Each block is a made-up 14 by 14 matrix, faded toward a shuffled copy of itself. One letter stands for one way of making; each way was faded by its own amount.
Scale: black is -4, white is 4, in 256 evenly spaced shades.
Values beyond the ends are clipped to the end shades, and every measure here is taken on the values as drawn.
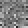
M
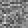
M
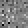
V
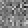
M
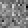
M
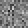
M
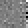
V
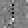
V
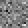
M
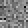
M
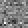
M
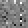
V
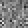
M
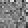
M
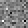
M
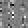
V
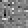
V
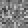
M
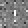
V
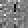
V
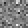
M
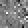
V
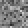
M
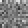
M
